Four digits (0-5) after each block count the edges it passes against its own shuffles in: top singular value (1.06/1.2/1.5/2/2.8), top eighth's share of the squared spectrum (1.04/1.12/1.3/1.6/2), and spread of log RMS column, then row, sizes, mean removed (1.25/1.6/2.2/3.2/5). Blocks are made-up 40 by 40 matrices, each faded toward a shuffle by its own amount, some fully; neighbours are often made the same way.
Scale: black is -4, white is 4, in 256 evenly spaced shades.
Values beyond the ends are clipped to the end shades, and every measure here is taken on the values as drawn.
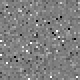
0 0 0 0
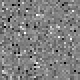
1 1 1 0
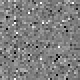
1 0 0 0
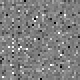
1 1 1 0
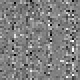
2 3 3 0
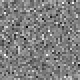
2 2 0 0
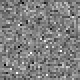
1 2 0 0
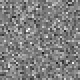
1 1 0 0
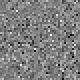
2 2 0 0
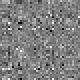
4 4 2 2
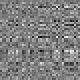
4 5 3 3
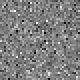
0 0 0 0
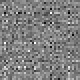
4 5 2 2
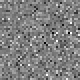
0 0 0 0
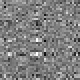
4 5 2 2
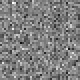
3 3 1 1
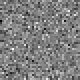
2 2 1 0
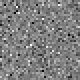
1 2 0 0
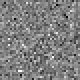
0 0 0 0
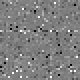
2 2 0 1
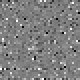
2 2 0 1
